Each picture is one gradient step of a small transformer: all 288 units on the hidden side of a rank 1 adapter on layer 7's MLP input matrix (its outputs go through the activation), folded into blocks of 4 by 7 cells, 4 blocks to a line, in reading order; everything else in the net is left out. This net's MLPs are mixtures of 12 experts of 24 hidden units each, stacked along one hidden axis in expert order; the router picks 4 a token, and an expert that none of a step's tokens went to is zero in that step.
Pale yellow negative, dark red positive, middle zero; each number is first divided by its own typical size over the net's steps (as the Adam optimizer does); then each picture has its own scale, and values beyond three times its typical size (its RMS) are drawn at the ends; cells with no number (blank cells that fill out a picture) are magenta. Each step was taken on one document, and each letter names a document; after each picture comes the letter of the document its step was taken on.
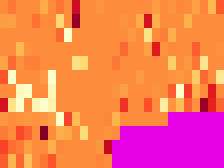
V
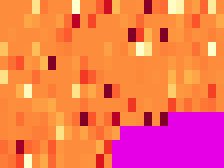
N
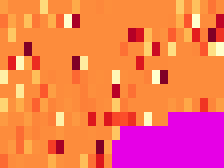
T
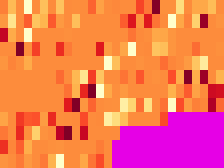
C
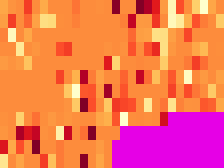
C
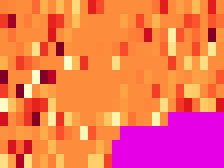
V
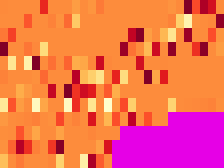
T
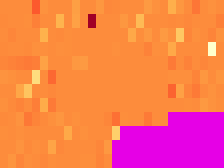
N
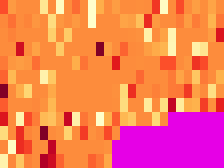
V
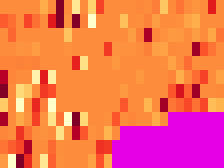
V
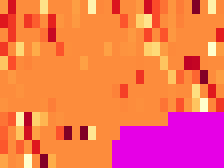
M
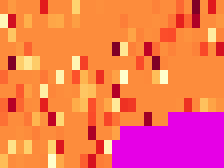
T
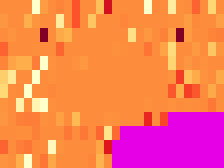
N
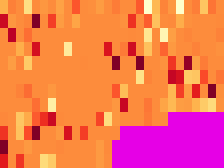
C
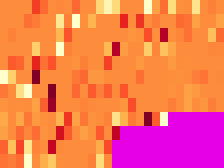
N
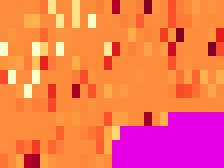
N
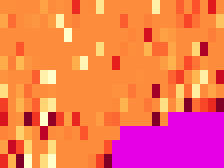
V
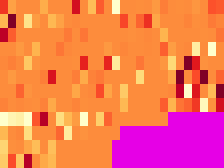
M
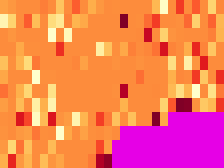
V
